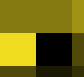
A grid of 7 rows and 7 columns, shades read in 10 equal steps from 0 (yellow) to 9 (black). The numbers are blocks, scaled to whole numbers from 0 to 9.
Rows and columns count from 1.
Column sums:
18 18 18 47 47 47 34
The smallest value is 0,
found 9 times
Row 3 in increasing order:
3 4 4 4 4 4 4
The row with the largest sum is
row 7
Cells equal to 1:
0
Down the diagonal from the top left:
4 4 4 9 9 9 7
